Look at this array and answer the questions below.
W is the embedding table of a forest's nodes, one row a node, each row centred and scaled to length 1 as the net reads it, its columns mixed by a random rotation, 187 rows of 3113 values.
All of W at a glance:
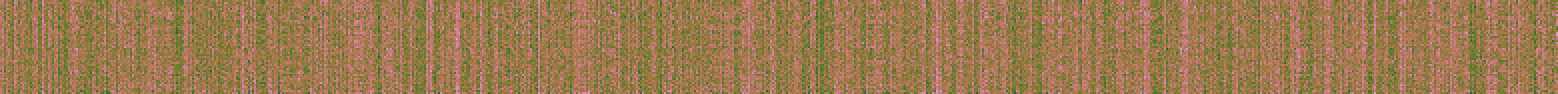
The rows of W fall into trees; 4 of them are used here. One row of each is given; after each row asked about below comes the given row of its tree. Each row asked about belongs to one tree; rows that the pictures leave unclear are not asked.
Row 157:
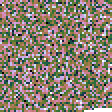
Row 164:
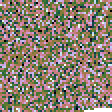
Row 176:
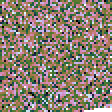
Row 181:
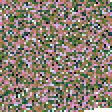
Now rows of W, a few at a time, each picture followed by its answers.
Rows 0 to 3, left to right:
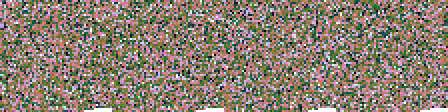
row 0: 157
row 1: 157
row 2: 164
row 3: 181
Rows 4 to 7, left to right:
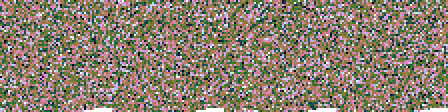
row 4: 164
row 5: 157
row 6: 157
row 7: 164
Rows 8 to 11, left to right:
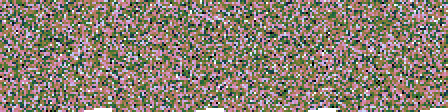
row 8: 164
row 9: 157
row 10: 181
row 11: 157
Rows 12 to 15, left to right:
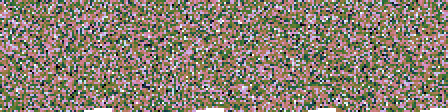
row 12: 157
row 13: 164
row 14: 157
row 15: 176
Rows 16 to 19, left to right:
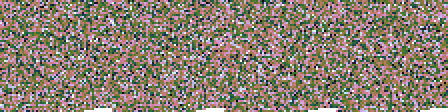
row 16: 181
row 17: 181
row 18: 157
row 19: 157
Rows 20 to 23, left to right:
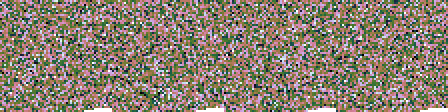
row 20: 157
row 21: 176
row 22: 164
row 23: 157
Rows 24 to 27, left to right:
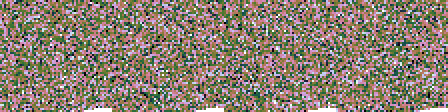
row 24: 181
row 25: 176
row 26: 176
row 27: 164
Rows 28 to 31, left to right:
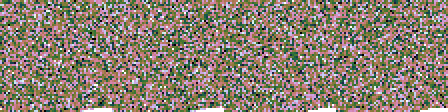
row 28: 164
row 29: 164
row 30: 176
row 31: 157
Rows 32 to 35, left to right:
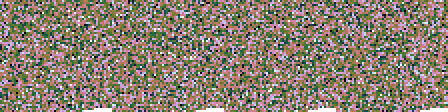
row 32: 181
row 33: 181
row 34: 181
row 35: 164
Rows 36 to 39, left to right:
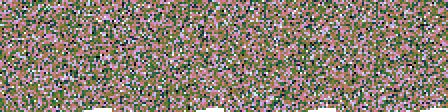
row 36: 157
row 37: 164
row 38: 181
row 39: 181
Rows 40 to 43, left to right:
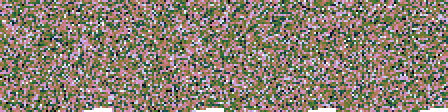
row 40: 164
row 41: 164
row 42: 157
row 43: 157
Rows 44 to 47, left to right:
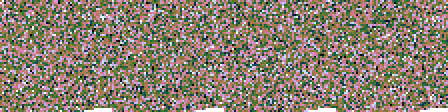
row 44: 157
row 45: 164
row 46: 164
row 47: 157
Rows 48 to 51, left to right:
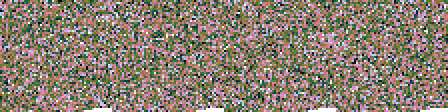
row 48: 157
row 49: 181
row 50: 176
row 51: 157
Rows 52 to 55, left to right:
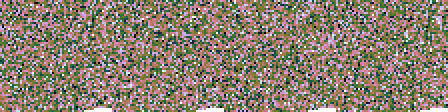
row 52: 164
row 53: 181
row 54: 176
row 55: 164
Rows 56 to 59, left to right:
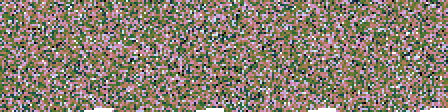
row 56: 176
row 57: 157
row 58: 176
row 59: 181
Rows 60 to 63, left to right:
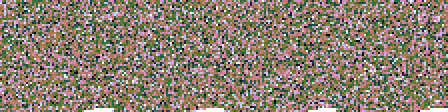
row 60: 157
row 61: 164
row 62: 181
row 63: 157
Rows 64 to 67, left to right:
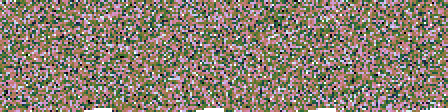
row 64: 157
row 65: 157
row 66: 157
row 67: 181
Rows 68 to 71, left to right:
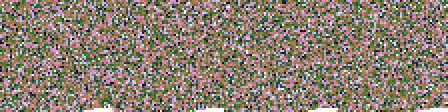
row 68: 176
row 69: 164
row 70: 157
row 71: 164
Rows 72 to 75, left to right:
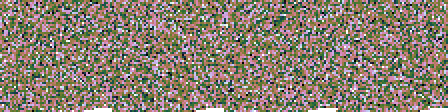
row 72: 181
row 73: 176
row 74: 157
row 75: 157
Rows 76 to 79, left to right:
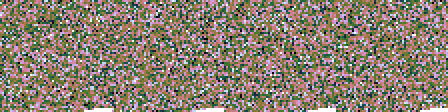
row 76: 157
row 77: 164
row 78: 176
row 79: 176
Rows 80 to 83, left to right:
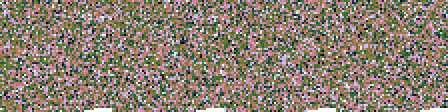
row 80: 157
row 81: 157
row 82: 164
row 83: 181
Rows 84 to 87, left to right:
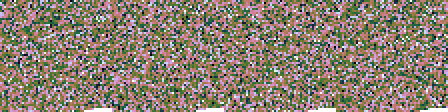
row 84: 157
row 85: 164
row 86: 181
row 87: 157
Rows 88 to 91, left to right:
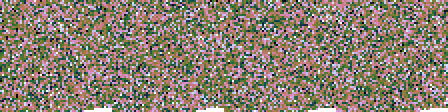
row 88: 176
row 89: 176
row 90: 157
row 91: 164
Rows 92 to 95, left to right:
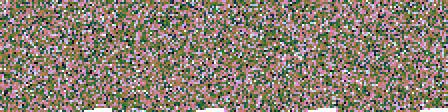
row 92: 157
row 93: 157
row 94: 164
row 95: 164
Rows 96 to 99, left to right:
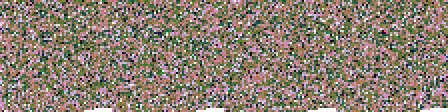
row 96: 181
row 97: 181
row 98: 157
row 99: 181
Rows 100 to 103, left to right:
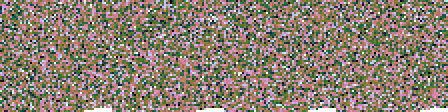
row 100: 176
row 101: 157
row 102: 181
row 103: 181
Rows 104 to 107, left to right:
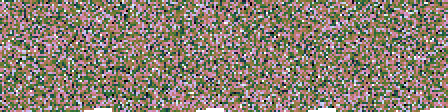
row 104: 157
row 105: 176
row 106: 181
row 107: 181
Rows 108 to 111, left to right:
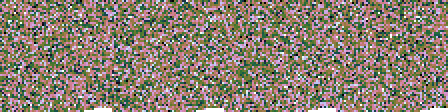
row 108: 176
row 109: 157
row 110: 181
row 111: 181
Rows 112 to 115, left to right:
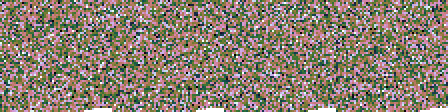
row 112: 157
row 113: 181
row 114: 176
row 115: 176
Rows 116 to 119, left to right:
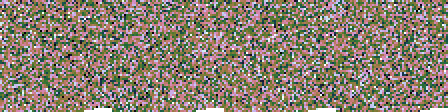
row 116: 181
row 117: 176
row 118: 157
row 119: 157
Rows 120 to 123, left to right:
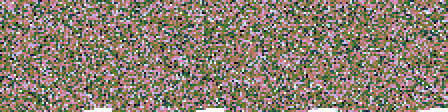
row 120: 176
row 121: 157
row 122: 164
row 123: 164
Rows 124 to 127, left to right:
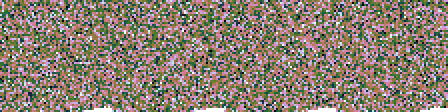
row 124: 176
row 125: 164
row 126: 164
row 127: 181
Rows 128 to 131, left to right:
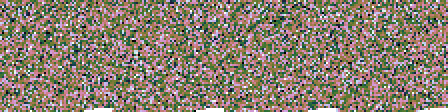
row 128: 181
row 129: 157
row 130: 157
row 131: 164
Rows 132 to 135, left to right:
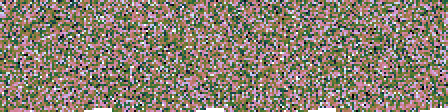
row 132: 157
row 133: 176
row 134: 181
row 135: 176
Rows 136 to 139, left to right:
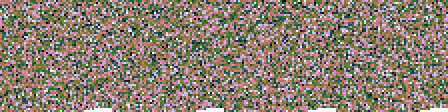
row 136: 181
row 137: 181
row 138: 157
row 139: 176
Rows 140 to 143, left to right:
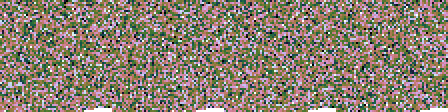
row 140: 181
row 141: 181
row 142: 181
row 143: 176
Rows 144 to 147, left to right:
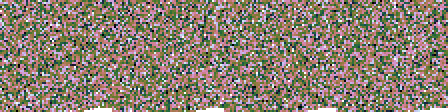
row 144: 181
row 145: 164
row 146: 164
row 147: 164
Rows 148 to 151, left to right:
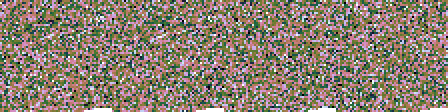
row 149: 157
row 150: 181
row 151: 176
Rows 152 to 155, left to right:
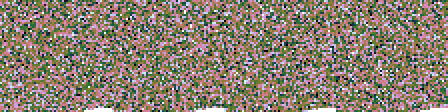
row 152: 181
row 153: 164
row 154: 164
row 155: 176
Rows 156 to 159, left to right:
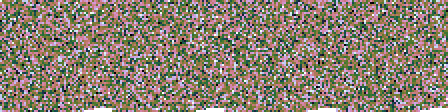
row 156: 164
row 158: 164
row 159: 164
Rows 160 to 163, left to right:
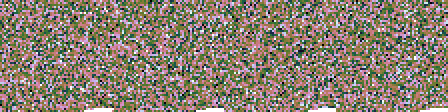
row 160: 164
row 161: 157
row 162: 181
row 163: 181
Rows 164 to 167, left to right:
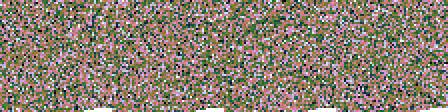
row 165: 157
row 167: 164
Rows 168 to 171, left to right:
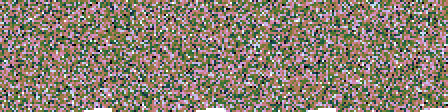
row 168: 181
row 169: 176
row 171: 164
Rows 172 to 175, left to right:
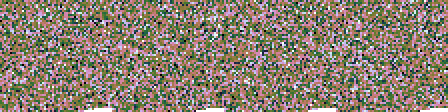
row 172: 164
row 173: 157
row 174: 164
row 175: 157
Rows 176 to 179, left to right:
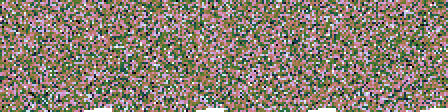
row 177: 176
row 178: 157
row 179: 181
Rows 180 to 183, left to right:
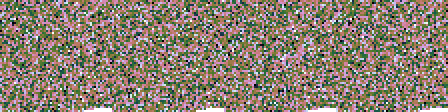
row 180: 164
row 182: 164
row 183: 164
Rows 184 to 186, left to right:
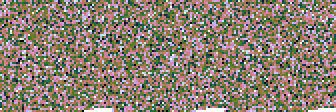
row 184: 157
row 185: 164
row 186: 157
